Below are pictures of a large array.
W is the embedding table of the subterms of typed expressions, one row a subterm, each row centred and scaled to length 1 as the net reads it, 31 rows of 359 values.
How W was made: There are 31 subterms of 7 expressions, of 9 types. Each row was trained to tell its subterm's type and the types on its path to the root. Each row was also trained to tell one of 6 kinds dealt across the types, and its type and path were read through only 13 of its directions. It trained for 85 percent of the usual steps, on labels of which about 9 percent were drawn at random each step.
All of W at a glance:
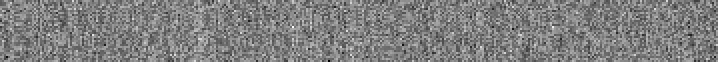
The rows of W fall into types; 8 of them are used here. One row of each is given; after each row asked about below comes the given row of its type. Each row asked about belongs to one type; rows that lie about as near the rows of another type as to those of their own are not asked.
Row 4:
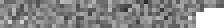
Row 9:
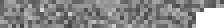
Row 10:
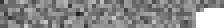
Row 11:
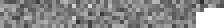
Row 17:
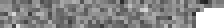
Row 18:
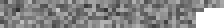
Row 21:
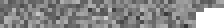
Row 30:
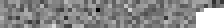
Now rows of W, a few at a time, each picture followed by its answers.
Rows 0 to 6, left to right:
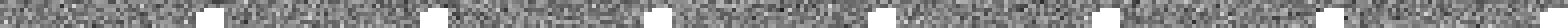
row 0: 11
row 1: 11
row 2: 4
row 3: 18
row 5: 9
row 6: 21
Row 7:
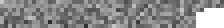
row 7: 9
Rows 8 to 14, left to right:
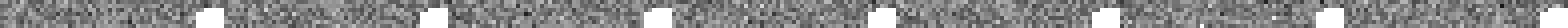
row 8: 10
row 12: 9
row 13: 4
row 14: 11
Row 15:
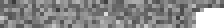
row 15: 30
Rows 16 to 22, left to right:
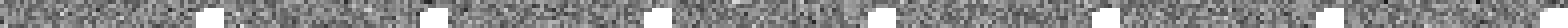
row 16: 21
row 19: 21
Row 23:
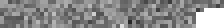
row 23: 9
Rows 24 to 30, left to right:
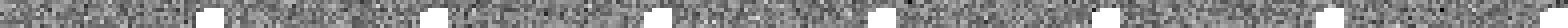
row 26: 30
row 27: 10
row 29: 30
